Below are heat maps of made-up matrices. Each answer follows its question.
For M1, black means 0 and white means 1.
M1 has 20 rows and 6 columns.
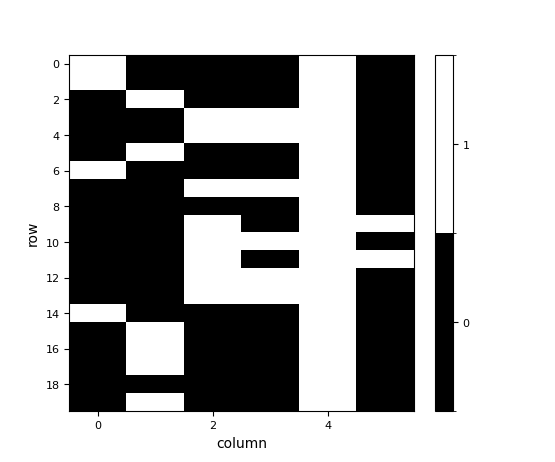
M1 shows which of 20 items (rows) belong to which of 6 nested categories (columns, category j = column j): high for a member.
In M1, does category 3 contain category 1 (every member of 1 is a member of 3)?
no
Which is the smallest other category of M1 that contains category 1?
4
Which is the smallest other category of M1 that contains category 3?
2
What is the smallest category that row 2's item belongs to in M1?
1
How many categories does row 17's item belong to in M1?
2
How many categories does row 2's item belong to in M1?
2
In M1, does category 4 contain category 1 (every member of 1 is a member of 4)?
yes
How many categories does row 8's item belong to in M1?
1
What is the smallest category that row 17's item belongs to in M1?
1
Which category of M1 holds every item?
4
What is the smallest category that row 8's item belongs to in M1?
4
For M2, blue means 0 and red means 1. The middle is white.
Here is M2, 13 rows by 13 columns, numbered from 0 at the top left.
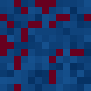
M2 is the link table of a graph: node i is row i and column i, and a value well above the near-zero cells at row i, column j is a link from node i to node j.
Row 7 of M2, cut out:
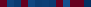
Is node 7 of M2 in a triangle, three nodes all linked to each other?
no
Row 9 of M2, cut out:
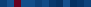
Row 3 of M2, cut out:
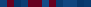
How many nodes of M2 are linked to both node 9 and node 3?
0
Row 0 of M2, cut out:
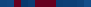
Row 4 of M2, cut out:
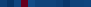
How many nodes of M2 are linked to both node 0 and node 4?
0
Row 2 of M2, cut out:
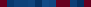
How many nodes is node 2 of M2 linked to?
4
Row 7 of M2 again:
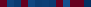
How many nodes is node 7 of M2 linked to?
5
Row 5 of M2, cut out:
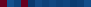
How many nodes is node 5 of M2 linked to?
2
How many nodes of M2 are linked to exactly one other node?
5
